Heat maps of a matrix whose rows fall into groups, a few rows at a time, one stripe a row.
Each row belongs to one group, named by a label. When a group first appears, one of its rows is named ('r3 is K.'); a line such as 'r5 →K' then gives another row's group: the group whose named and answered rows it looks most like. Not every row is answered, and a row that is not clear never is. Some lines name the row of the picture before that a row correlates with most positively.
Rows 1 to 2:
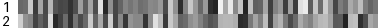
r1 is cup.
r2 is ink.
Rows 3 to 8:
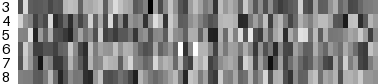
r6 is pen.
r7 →pen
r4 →ink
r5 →cup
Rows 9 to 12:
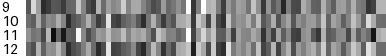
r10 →cup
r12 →cup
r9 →pen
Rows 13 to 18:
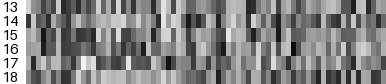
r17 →cup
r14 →pen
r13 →ink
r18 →pen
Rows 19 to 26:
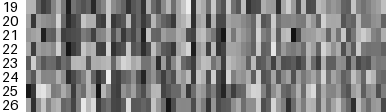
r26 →cup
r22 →cup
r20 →cup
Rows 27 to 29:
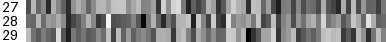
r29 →ink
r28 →cup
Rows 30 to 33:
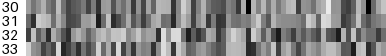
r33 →ink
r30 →ink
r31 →cup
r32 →pen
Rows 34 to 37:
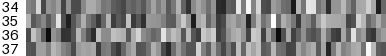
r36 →pen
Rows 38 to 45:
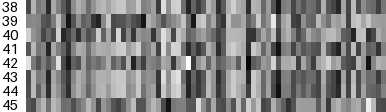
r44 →pen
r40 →ink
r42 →ink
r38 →pen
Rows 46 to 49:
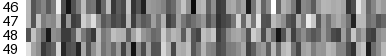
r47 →cup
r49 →ink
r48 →pen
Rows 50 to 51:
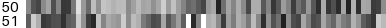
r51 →pen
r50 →pen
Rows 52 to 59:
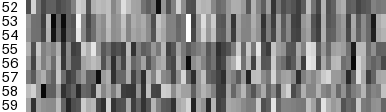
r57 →ink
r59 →cup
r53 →pen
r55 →cup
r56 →cup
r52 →pen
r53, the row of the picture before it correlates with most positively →51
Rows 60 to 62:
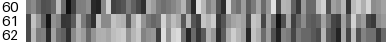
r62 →pen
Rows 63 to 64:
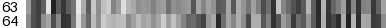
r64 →pen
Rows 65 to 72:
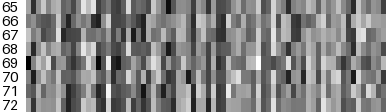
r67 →ink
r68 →cup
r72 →cup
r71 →cup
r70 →cup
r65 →cup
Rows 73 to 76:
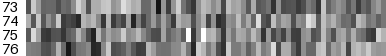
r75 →pen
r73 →pen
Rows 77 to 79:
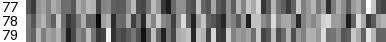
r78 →ink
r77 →cup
